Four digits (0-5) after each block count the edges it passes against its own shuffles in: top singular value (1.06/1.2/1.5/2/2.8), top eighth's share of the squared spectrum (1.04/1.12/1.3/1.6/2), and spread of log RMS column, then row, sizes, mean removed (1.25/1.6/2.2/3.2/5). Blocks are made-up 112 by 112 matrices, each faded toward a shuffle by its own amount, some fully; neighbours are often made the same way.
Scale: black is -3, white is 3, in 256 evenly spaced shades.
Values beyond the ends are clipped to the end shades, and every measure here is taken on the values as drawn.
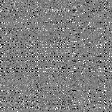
4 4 3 3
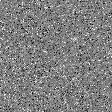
1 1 0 0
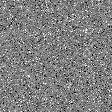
2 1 0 0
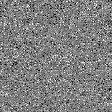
3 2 1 1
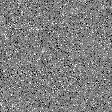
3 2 0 1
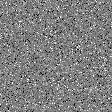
0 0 0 0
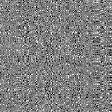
5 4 3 3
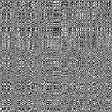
5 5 4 4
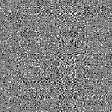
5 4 3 3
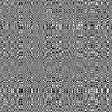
5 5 4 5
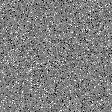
0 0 0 0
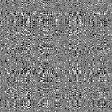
5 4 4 3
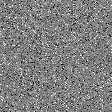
2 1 0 0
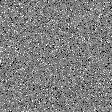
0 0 0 0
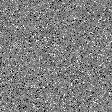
2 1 0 0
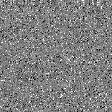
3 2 1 2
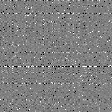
5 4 1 2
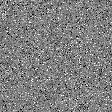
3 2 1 0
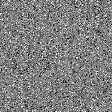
3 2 1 0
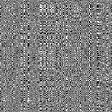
5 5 4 3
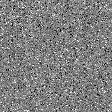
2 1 0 0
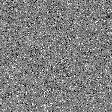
2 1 0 0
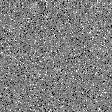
3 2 0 0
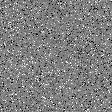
0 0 0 0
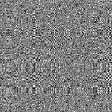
5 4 3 3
